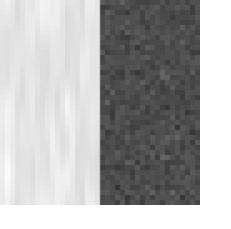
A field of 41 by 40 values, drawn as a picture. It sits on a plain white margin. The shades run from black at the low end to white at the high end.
It is made of 1 by 2 panels. Panel 1,1: very high, streaked downward, faint in contrast. Panel 1,2: low, fine-grained, faint in contrast.
